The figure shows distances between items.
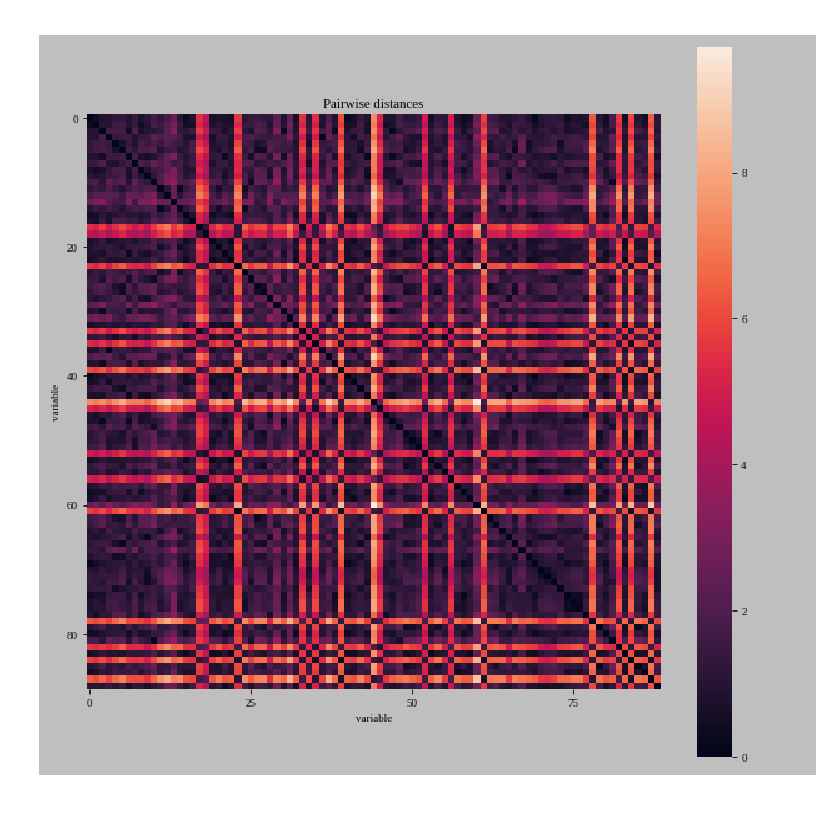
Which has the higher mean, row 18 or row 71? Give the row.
18
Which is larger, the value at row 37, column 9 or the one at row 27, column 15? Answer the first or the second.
the first
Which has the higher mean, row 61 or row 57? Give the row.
61
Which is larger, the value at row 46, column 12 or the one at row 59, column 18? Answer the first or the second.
the second
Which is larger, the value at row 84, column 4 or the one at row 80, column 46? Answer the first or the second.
the first
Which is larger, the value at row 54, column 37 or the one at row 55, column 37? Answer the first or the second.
the second
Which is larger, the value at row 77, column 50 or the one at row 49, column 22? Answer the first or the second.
the first
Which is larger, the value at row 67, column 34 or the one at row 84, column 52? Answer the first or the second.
the first
